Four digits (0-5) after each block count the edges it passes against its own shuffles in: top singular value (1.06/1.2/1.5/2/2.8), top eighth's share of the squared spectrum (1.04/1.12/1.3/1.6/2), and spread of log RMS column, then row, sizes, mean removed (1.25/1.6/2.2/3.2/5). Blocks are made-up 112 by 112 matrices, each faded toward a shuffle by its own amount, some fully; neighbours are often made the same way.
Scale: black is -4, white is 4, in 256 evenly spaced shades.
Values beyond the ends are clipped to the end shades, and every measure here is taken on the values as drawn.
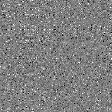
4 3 1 2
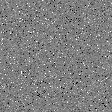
2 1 0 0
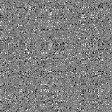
4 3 2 3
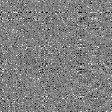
4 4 2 3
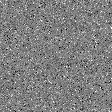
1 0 0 0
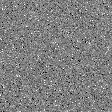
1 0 0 0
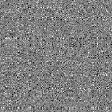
4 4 2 3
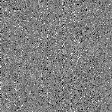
1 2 3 0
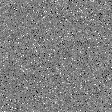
0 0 0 0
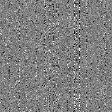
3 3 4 0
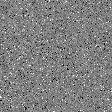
0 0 0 0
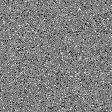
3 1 0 0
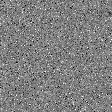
2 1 0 0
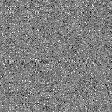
4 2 1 1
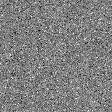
2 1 0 0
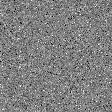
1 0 0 0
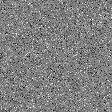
0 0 0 0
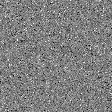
2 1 0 0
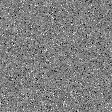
0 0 0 0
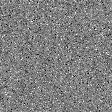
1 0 0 0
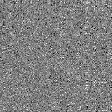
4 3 2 2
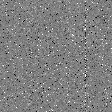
3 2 1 0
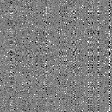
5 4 3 2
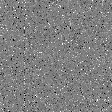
2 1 0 0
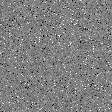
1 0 0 0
